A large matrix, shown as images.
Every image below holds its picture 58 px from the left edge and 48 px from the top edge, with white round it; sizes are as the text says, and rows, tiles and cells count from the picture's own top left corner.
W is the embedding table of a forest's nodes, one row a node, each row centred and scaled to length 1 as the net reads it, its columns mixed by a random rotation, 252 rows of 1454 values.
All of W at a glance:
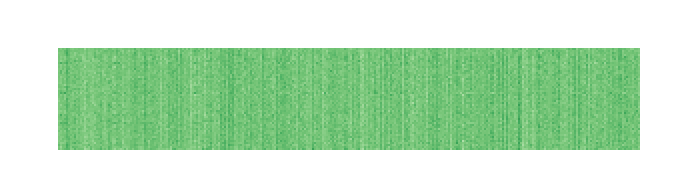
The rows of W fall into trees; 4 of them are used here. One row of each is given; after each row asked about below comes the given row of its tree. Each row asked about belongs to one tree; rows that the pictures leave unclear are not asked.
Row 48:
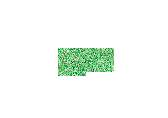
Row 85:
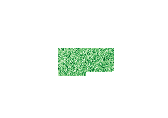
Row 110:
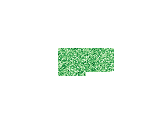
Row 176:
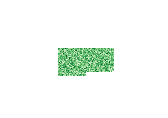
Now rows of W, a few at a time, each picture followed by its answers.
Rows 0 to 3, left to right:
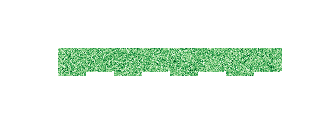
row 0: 85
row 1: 110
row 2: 48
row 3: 85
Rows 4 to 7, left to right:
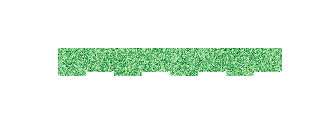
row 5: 110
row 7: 176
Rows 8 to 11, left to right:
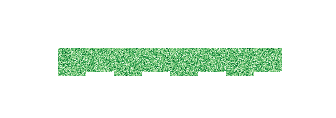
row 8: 110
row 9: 48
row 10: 48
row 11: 110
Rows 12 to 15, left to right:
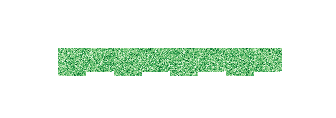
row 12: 85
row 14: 110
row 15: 110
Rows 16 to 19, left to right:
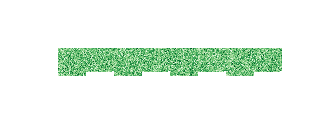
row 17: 48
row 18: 110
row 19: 85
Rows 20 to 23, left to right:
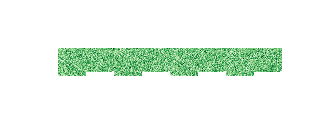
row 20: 85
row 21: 48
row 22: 85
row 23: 85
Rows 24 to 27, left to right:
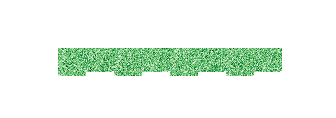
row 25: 85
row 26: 85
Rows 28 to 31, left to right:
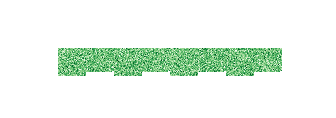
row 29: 48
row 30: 85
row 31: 48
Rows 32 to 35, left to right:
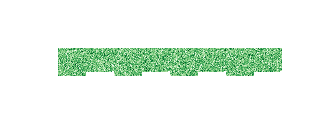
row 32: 48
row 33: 85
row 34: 85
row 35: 85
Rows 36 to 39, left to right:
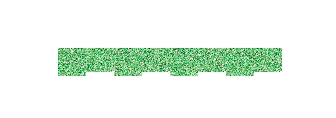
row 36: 110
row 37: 176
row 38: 176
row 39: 176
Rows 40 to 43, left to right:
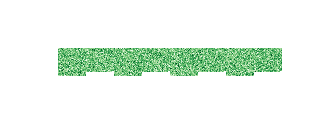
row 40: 110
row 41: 48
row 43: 85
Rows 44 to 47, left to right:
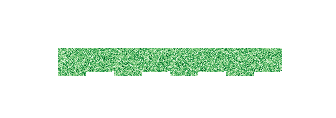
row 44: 85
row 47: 48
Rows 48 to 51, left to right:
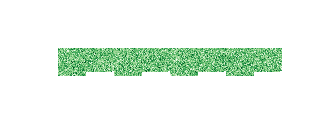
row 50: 85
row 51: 48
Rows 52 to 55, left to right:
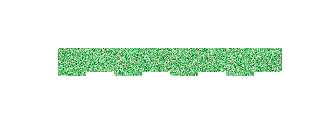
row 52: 110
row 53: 85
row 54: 85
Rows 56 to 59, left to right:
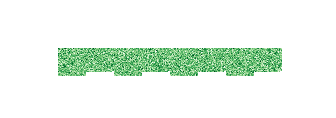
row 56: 176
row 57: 85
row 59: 176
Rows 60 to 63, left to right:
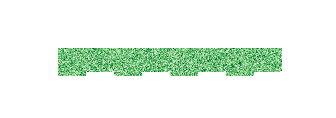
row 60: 176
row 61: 85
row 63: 176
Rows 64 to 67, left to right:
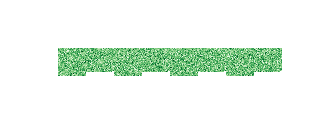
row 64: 48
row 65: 85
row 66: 48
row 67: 85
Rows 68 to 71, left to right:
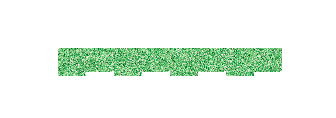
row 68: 110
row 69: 110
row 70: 48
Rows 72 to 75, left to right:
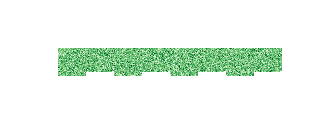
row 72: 48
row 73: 48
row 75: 85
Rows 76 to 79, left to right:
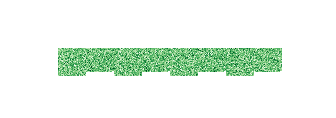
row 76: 85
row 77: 85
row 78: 85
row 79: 110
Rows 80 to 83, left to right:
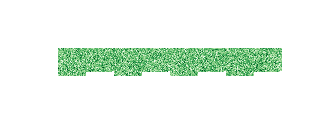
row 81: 48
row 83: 110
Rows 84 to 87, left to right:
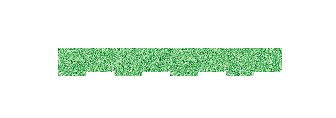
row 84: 48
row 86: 48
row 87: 48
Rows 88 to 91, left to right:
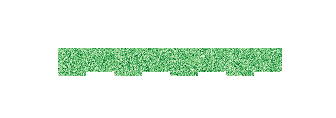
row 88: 85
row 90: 85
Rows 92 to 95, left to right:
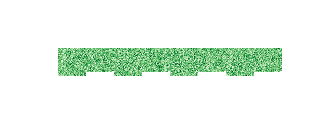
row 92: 85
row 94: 110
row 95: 85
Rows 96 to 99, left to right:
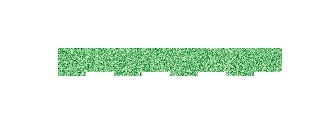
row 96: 110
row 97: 110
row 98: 48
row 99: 85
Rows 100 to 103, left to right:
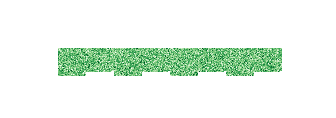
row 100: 110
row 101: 48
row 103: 85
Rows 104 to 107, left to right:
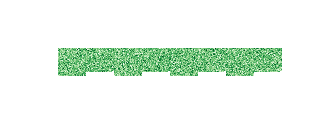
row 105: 85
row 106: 110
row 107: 176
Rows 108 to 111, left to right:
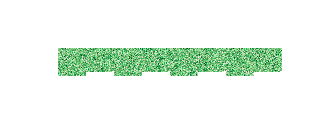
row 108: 85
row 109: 85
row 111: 176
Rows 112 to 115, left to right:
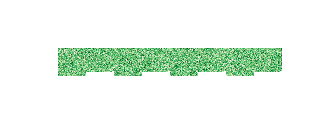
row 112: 176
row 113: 110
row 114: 110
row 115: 85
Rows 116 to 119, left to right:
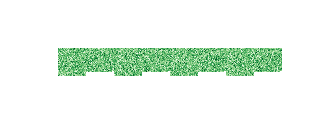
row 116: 48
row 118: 85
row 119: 85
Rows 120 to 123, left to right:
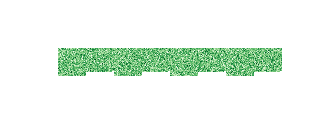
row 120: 85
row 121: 85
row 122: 48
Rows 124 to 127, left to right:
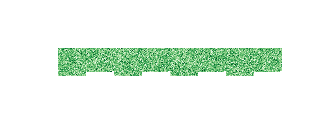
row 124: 176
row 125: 85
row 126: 85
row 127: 110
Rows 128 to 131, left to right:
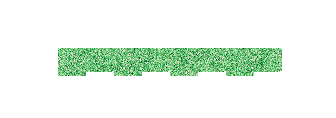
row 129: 48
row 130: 176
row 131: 110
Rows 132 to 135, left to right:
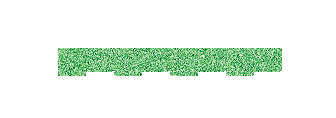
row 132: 48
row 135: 85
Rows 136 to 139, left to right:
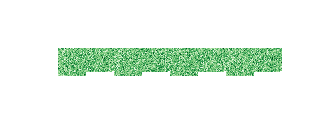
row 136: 85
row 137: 85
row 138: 48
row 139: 85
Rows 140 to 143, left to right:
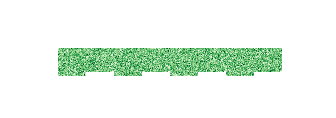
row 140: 110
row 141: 48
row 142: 48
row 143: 85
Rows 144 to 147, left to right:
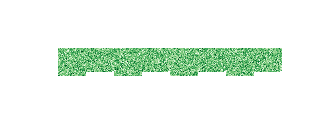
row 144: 48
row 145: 48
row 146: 85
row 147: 48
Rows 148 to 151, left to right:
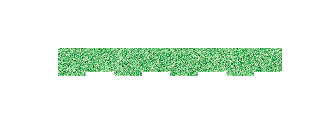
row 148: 110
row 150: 110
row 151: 85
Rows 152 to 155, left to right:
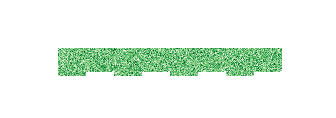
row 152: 85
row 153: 48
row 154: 176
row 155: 85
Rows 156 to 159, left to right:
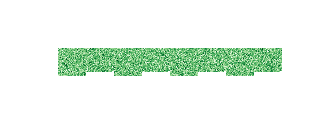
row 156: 85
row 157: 48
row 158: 48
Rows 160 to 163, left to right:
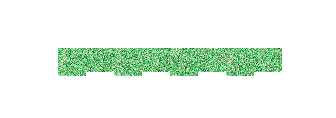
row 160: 85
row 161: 85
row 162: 48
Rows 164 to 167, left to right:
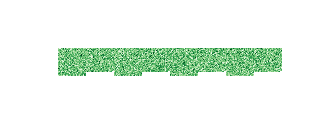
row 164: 85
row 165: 85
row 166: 176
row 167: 176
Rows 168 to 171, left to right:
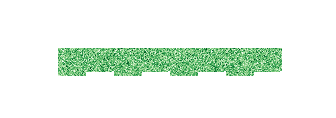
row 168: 85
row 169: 176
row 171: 176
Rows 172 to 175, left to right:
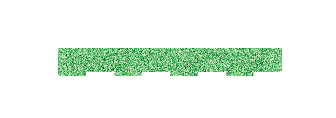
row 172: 85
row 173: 176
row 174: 48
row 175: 110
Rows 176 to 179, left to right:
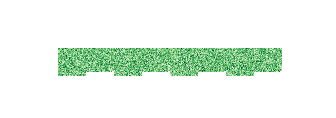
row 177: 48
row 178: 85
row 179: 48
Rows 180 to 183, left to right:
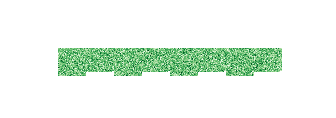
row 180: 48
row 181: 48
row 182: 48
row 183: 110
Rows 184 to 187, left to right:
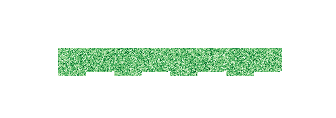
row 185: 176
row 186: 110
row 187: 176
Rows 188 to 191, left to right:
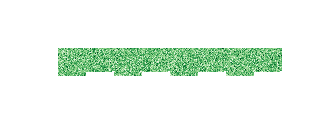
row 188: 85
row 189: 110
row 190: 85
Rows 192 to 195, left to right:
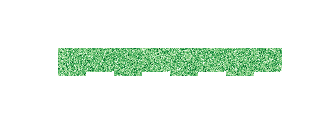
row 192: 85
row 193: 110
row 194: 48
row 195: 48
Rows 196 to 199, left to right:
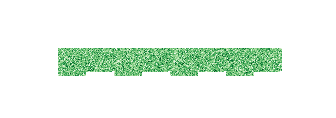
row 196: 85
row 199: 110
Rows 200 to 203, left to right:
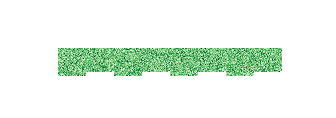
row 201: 48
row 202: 176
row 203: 176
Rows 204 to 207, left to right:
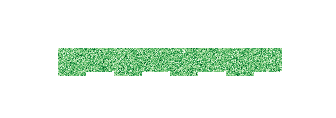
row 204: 85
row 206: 110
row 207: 48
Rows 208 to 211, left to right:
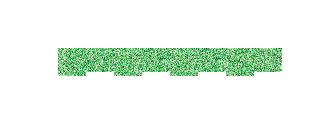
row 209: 85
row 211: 48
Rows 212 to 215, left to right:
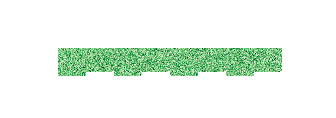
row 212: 85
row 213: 110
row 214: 85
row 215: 176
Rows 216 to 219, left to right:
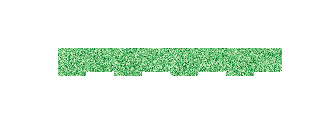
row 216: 85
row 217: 48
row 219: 48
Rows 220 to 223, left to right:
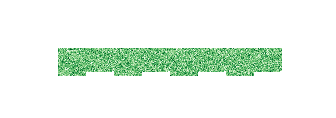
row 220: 48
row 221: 176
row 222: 48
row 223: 85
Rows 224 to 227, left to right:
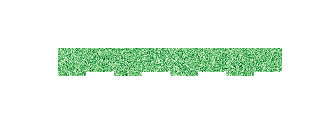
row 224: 85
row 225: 48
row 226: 85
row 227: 85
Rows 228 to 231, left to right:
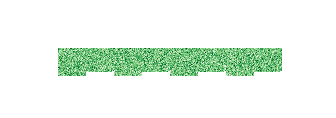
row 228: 48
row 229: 176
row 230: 48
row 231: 85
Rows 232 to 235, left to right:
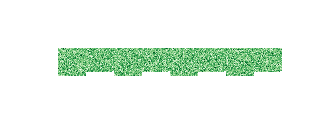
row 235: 48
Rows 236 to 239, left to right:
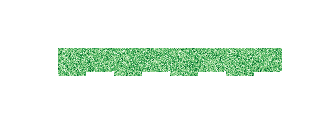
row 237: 48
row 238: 48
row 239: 85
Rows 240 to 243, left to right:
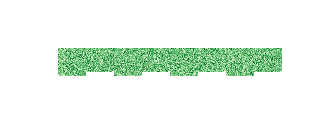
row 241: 48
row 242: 110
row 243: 85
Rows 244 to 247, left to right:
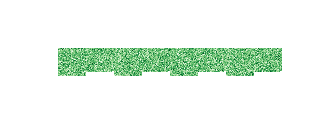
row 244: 110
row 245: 85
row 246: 48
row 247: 85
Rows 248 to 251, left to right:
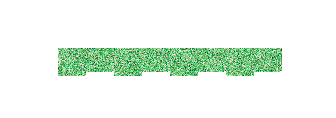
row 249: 48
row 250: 48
